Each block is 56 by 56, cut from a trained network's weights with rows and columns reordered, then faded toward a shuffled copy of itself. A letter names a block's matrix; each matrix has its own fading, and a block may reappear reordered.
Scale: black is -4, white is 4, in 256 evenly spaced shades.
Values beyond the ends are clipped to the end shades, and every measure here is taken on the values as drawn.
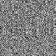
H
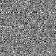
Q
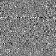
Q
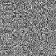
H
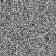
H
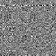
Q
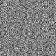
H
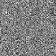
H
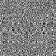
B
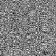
B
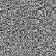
H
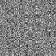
B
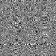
Q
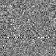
Q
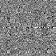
Q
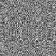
B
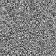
H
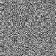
H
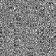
B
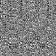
Q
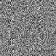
B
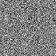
H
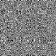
Q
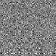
Q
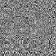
Q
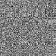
H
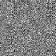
B
